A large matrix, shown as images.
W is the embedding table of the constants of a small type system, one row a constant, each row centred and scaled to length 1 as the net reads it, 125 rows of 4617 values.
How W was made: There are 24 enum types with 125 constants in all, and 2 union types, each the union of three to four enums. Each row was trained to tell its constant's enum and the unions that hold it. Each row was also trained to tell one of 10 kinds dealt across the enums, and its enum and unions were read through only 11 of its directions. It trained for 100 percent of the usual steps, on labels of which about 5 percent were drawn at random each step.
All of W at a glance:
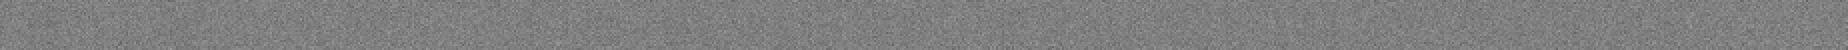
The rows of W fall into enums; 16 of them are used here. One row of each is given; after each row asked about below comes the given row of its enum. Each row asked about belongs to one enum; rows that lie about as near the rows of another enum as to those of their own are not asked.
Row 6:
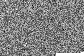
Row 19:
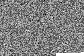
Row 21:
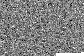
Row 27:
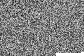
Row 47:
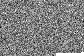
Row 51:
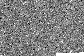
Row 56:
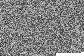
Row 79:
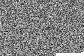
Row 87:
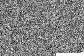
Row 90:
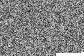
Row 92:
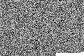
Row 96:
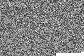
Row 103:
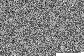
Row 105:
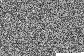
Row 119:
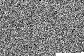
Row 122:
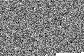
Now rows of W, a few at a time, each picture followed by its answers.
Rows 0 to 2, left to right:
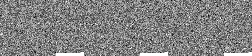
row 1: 87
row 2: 27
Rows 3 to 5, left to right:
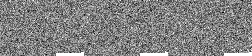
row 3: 87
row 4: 90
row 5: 105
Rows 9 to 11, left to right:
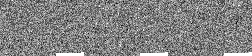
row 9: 79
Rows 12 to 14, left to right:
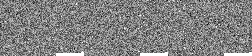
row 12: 96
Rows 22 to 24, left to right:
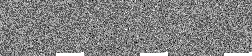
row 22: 103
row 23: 92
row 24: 56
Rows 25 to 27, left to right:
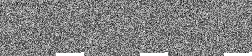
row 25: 47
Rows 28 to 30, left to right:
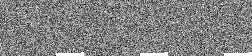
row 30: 96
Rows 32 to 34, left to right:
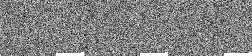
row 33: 79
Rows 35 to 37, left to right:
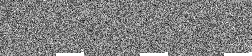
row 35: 79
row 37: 103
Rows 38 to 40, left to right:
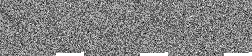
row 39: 96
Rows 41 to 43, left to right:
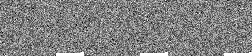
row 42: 6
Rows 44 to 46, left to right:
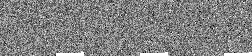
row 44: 90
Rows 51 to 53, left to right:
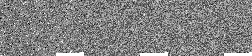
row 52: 21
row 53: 56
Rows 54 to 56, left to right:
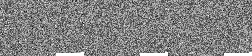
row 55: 27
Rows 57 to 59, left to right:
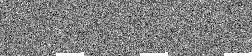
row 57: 51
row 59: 19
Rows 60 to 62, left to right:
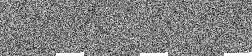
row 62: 105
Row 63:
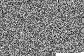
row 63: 92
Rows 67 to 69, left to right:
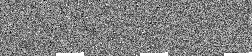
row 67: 47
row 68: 96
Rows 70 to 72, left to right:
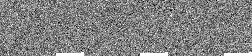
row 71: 90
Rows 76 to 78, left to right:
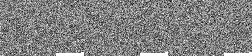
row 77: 56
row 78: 27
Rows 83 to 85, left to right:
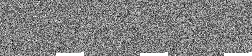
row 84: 19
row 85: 103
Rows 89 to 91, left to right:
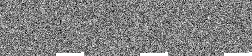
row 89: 56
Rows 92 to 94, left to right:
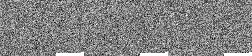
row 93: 56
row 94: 79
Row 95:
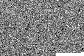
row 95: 21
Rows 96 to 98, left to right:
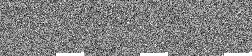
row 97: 87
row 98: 47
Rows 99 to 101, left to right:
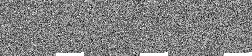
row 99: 47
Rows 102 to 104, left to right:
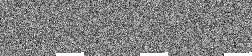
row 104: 90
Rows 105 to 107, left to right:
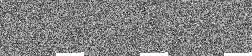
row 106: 19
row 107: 103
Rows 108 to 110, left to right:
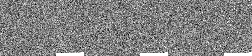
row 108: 105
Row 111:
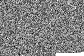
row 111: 92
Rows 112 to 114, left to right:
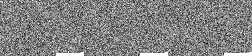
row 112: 87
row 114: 87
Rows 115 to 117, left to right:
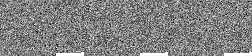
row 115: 19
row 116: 122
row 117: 27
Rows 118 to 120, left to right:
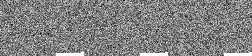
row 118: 6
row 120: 27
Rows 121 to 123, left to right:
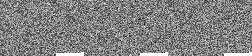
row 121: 96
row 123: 79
